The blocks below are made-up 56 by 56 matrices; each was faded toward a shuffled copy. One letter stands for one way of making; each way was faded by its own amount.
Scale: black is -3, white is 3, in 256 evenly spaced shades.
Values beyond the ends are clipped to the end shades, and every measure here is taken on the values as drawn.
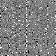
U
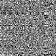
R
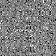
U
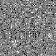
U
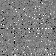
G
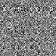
R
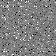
G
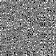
U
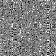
U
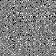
U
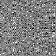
U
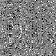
U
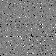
G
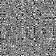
U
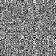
R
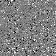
G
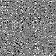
U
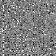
U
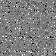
G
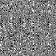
U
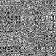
R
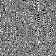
U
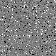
G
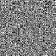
R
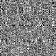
R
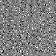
U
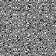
U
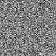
R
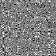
U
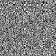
R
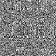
R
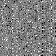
U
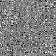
U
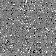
G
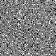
U
